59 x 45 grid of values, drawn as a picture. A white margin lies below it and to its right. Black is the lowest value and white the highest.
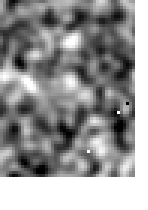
Odd rows or columns: none. Histogram: bell-shaped. Grain: blotchy. Lone odd cells: 3, 2 higher and 1 lower than their neighbours.
